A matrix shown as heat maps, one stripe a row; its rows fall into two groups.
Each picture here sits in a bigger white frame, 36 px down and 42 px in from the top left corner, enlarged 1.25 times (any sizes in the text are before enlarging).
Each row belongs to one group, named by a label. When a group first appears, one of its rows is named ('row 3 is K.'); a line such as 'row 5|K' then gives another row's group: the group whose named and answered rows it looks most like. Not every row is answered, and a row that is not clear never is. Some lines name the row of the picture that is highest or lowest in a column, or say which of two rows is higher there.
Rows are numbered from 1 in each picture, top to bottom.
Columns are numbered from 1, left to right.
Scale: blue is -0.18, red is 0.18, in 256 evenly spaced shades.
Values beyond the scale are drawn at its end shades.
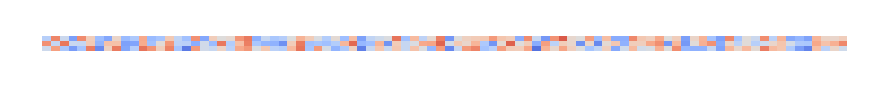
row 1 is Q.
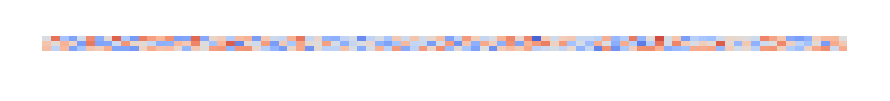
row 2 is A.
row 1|Q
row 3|Q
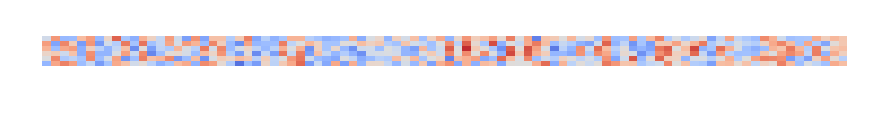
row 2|A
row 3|A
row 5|Q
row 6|A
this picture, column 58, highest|6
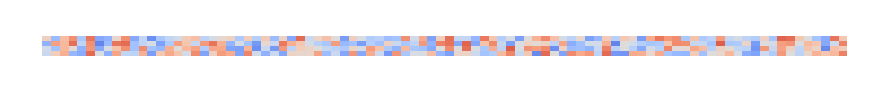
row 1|A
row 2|A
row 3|A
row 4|Q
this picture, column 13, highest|2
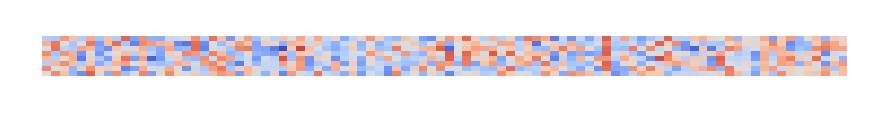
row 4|A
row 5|A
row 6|A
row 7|Q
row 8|Q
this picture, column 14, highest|2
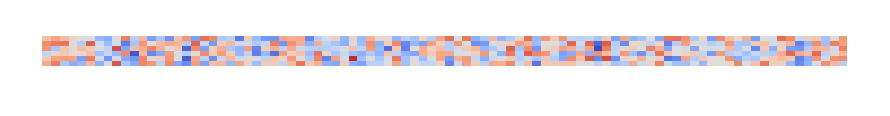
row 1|A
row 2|Q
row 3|Q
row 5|Q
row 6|Q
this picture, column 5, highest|3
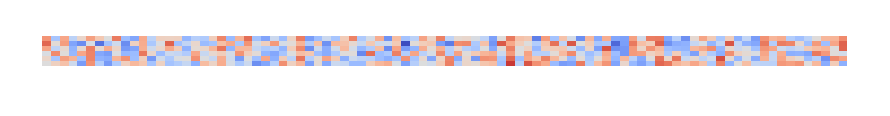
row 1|Q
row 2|Q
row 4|Q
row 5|A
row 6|A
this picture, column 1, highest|2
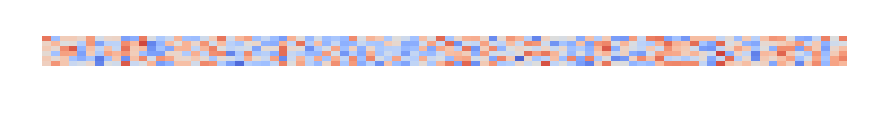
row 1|Q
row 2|A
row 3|A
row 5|Q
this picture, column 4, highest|3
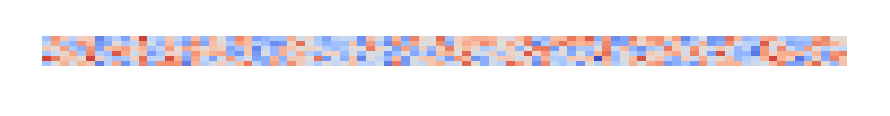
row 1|Q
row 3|A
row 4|A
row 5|Q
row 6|Q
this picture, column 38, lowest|6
